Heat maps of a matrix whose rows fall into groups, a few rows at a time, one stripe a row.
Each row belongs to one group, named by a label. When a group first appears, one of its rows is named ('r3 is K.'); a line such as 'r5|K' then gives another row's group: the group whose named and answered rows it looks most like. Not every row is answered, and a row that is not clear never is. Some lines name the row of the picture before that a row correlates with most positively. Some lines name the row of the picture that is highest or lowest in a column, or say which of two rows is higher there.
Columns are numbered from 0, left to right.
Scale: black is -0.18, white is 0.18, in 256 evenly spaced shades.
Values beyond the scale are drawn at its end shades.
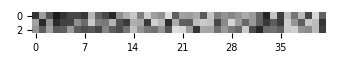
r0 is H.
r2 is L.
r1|L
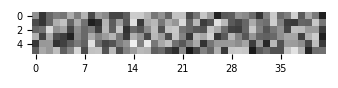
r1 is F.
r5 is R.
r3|L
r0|L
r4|H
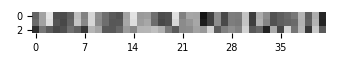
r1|H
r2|H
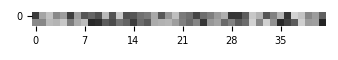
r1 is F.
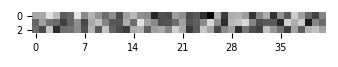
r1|R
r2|L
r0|R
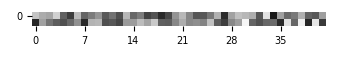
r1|H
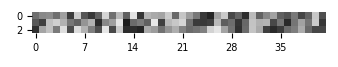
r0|F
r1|F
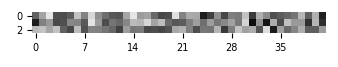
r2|R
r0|H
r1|H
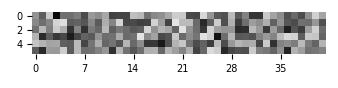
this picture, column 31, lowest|0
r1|F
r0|L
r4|R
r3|L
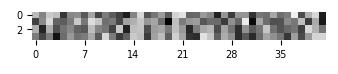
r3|L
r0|L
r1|H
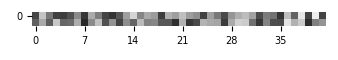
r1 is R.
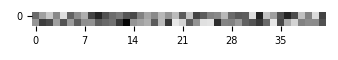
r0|F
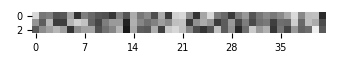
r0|L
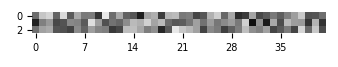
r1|H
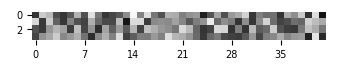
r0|H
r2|F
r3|F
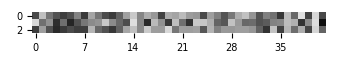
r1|L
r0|H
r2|H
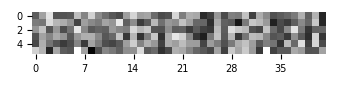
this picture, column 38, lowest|3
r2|R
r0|H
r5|R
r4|H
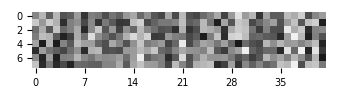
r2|R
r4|L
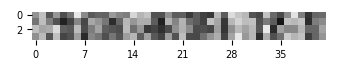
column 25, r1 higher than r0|Yes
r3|R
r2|R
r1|R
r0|R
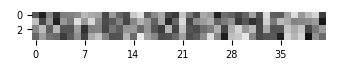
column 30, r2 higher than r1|Yes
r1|L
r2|R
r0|L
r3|R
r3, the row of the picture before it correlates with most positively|1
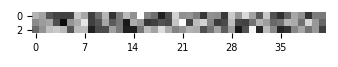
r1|L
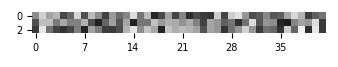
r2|H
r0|R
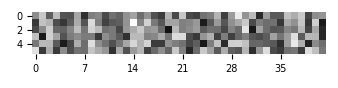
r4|R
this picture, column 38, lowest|5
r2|H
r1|H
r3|L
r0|R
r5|L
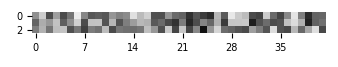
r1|R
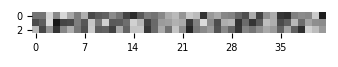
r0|F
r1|L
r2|L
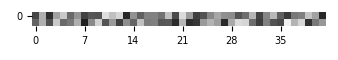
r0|F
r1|R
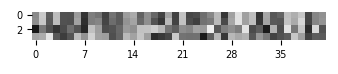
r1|R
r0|R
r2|H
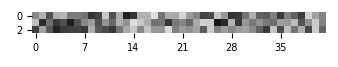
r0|F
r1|L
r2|H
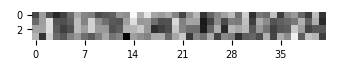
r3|L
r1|H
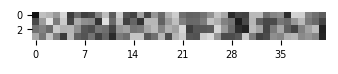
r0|F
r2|F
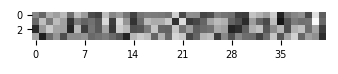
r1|F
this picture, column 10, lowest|3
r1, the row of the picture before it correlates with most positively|2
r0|F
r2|F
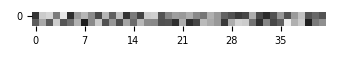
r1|R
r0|F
